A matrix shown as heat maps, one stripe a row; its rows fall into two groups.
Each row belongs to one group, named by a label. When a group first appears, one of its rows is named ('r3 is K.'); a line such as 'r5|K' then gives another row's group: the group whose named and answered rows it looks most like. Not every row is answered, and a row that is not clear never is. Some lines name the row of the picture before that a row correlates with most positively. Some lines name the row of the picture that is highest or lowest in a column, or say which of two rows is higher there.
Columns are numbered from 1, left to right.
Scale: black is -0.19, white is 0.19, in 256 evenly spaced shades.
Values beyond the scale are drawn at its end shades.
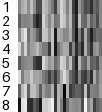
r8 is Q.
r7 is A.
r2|Q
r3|Q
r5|Q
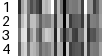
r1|Q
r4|A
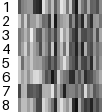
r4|A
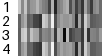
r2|Q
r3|A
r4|Q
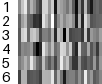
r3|A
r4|Q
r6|Q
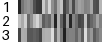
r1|Q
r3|Q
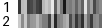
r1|Q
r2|A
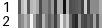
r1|A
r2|A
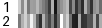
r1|A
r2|A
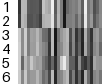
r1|Q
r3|A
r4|A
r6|A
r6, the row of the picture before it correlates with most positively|1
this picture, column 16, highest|5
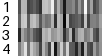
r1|Q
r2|A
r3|Q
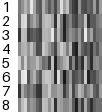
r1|A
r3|Q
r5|A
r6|Q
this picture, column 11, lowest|5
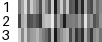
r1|A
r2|Q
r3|A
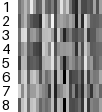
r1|A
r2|Q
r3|Q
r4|Q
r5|Q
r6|A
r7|A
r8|A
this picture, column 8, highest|7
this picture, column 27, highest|7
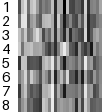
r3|A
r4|A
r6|A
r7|Q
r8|Q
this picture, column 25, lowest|4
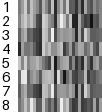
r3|Q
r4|Q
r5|A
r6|Q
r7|Q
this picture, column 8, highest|5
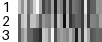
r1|A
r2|A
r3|Q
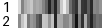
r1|A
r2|Q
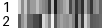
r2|Q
